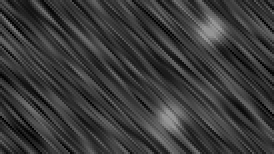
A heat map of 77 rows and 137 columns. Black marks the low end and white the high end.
Overall the values sit about 20% of the way up the scale. Streaks slant down to the right. No row or column stands out. Neither half mirrors the other. Two bumps rise from the field.
